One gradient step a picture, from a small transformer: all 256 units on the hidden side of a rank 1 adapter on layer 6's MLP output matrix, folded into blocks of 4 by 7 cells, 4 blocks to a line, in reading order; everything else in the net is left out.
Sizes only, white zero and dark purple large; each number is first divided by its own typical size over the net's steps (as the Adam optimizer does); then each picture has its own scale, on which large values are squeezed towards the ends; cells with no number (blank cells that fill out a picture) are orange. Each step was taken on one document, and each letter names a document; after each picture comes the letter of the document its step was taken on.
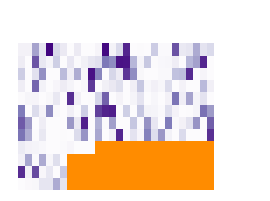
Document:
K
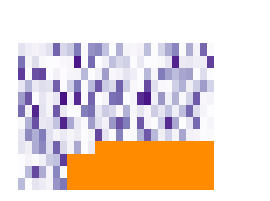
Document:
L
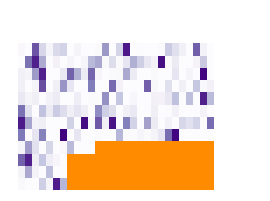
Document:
K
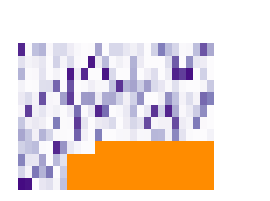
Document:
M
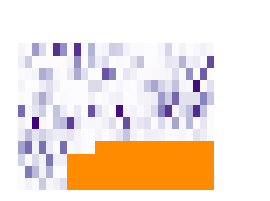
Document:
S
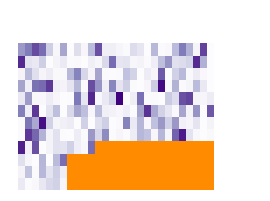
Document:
L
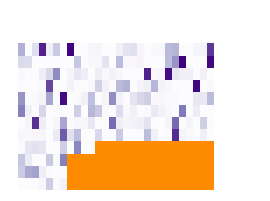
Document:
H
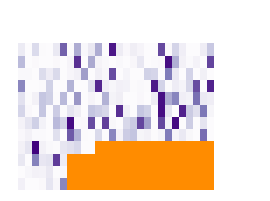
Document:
S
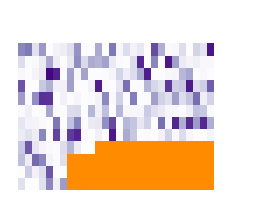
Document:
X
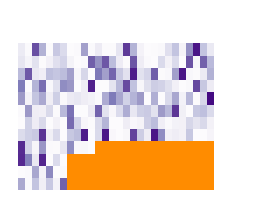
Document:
M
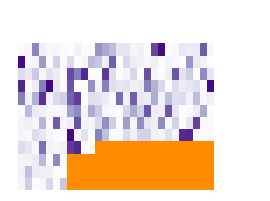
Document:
M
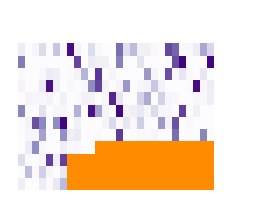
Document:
H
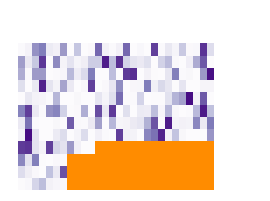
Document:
K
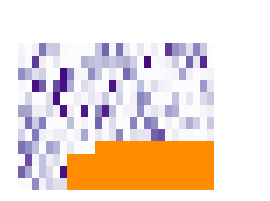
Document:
K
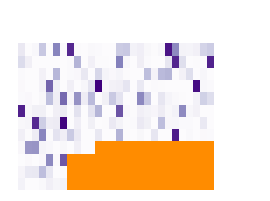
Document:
H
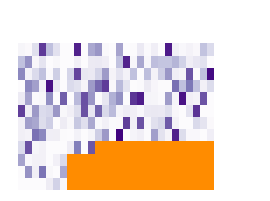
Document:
L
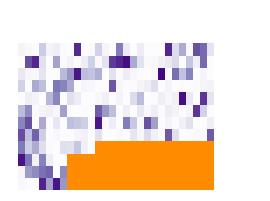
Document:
K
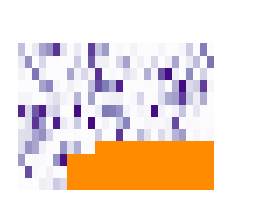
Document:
L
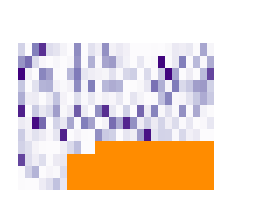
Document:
L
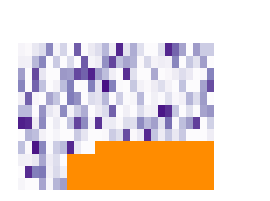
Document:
K
